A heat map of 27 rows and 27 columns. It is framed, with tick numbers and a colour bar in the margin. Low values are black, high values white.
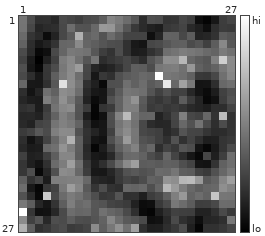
Rings spread out from the middle right. On average the colour sits 30% of the way up the scale. Upright stripes repeat 4 times across the table. There is no overall slope. No single row or column stands out from its neighbours.
